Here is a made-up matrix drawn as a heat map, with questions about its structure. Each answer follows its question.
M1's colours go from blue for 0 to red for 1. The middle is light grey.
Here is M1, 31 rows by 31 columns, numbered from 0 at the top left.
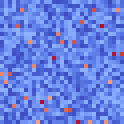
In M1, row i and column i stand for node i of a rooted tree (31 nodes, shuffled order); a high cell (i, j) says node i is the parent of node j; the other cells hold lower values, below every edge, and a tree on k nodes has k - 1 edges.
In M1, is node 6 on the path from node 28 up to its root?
yes
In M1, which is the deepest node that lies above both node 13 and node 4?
6
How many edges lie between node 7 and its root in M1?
4
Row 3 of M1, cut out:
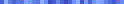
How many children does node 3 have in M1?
0
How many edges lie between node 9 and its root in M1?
14
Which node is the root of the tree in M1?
24
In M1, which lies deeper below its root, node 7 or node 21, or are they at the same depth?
node 21
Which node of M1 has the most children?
30
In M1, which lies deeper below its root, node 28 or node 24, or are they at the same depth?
node 28
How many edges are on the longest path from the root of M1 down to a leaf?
15
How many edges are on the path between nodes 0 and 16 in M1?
6
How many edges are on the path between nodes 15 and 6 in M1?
3
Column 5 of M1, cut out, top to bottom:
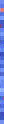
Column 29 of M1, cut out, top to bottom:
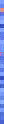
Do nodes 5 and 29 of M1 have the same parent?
yes
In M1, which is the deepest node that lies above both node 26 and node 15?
10
